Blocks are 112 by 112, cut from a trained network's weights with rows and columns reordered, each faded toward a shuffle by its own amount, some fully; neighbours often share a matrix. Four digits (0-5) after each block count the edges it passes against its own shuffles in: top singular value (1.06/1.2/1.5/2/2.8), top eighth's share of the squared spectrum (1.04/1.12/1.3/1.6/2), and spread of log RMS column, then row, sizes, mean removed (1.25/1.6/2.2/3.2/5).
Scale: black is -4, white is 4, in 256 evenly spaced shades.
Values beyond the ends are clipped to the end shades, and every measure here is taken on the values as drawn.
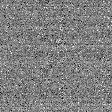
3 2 2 0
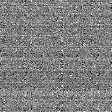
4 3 3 1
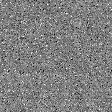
1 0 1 0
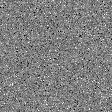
0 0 0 0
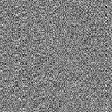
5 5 3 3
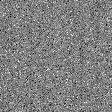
0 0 0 0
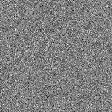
3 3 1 1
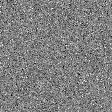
0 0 0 0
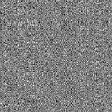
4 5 3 3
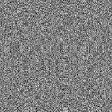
4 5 3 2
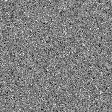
0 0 0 0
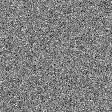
0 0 0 0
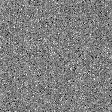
1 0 0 0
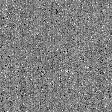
2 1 0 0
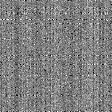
4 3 0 3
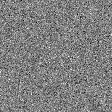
1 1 0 0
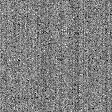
3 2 0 1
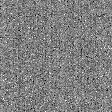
2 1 0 1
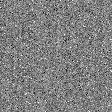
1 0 0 0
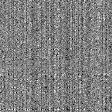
4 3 2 3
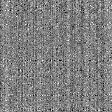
4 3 1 3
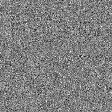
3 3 0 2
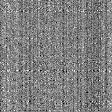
4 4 1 3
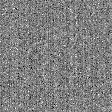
3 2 0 1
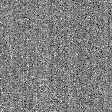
2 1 0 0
